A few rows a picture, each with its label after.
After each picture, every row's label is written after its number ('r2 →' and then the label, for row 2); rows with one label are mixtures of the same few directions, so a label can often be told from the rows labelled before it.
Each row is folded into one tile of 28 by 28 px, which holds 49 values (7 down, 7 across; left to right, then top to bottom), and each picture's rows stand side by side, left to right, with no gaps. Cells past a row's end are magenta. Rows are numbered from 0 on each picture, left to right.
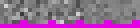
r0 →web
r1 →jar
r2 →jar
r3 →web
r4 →jar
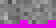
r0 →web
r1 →jar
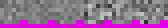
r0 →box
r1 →web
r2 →jar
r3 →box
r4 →box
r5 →jar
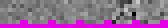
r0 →web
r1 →jar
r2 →web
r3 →box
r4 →jar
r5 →jar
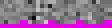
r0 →jar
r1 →web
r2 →jar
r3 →web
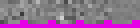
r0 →jar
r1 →box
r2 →web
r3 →web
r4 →web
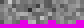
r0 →box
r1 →jar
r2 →web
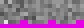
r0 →jar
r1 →web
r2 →box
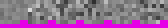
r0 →box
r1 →jar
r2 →box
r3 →box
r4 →web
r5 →web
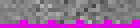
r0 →web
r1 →web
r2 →jar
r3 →jar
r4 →jar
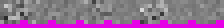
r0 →web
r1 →jar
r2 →jar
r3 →box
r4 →jar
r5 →jar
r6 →jar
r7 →web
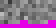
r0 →jar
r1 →web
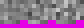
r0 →web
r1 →box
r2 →jar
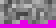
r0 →box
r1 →box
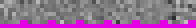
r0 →box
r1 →box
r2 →jar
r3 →web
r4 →jar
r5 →jar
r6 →web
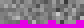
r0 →web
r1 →jar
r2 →jar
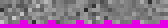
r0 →jar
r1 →jar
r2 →jar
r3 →jar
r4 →jar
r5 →box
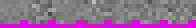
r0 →jar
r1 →web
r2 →jar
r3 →box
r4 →box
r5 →box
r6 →jar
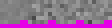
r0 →jar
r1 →web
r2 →web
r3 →jar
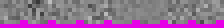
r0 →web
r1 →box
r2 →box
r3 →web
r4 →box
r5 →jar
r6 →jar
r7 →jar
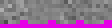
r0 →jar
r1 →box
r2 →web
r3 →web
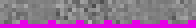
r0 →box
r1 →box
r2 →box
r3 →jar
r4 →jar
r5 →web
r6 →web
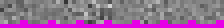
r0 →jar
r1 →box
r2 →box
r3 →box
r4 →box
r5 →jar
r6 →jar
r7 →web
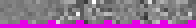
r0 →jar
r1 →jar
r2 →jar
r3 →box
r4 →jar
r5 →web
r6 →jar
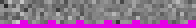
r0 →web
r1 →box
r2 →jar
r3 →web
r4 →jar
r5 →web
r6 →box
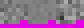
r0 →jar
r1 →jar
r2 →web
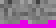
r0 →box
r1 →box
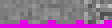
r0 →web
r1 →box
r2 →box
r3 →box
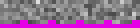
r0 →web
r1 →box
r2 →jar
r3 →box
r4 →jar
